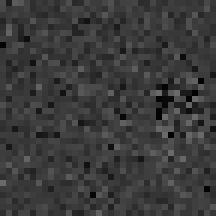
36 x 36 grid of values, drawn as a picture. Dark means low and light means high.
The middle right is the roughest part. Neither half mirrors the other. No row or column stands out. The grain is fine, like static. A few values lie far out on both sides of the bulk. There is no overall slope. An odd patch, rougher than its surroundings, sits in the middle right.
